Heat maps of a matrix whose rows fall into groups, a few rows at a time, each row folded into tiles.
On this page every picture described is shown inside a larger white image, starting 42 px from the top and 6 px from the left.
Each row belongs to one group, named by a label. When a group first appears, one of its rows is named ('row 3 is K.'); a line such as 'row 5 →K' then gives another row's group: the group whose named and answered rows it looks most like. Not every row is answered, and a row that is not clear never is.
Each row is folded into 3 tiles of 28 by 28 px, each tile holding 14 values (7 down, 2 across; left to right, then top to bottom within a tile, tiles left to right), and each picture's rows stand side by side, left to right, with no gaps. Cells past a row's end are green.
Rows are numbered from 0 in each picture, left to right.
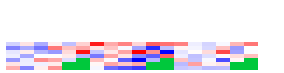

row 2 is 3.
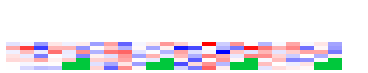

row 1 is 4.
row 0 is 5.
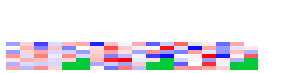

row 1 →4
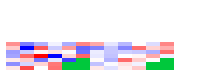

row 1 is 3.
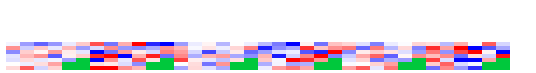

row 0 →5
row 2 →4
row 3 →3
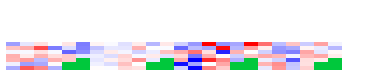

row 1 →3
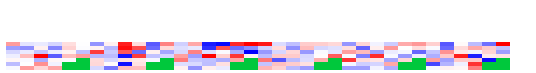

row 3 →3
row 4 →4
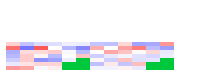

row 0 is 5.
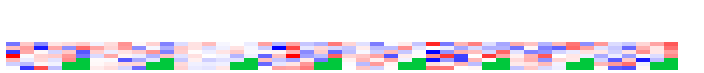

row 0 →4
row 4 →5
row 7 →3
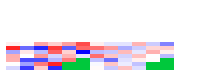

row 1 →4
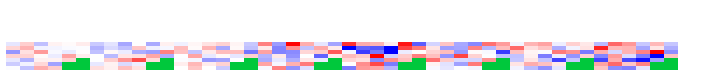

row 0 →4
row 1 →3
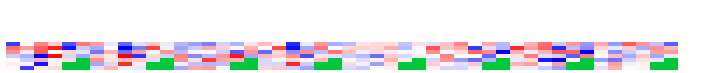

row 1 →5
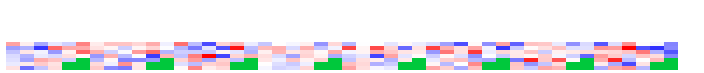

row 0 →3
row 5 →5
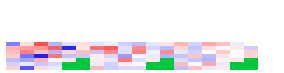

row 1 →5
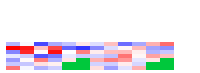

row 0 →5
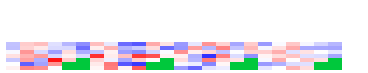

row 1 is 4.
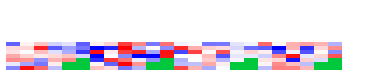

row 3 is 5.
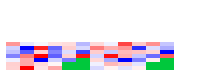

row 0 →5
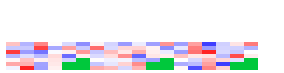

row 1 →5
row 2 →4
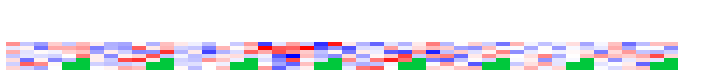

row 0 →3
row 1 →3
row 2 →3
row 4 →3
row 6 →5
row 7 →4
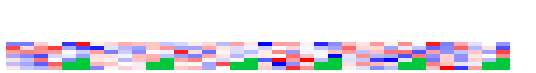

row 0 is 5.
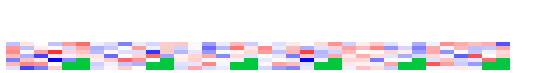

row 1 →3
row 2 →5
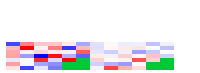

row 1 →3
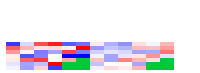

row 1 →3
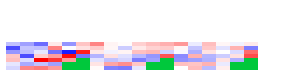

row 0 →3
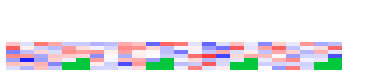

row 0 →4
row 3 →4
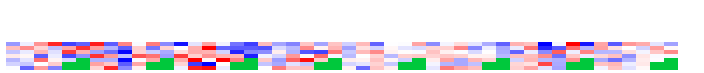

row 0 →4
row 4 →4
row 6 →5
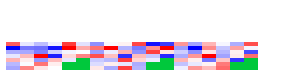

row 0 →5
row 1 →4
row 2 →5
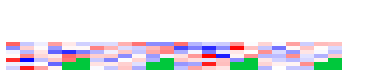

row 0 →3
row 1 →4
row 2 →5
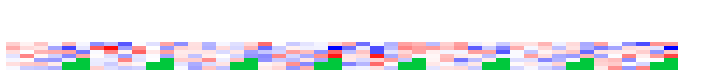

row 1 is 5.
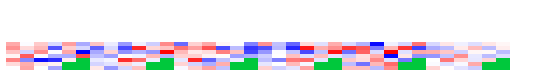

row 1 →3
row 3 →3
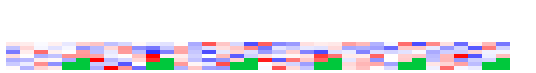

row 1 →3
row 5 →5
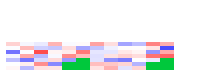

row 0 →4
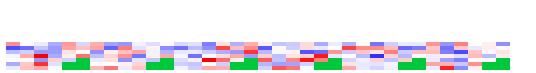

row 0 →5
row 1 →5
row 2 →3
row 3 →3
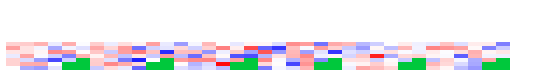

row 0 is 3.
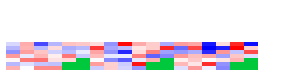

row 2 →5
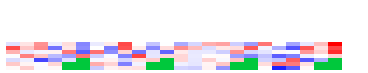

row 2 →4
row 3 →3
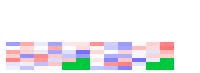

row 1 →3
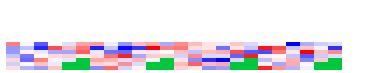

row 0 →3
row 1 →5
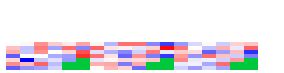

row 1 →4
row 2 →4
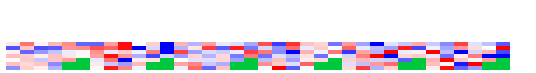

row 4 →5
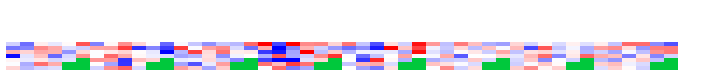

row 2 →5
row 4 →3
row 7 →4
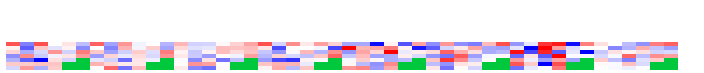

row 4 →5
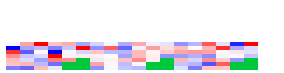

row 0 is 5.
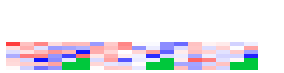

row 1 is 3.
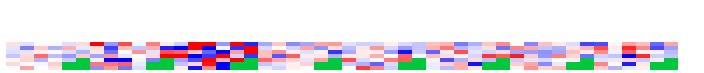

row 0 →5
